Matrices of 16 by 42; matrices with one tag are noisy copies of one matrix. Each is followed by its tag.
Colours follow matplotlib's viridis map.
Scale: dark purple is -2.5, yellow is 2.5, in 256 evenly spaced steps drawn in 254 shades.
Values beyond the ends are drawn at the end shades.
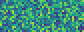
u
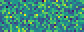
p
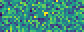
p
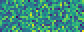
u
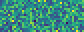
u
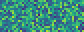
u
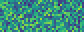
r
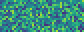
u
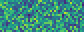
r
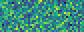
r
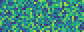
u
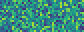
u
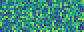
u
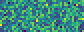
u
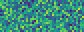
r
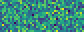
p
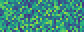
r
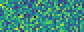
r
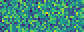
p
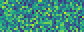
r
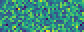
u
